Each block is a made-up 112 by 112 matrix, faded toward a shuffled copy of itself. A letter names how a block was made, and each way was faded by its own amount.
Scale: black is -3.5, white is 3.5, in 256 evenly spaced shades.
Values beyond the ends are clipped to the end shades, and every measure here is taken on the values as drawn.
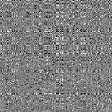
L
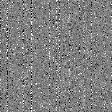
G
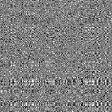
L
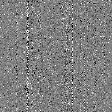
G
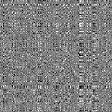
L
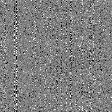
G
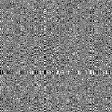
L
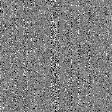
G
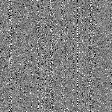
G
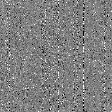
G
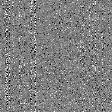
G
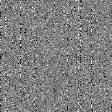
G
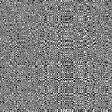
L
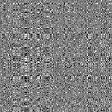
L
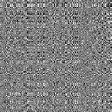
L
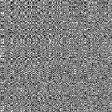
L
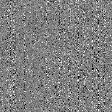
G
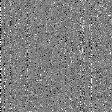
G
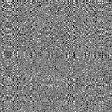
L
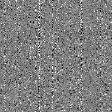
G
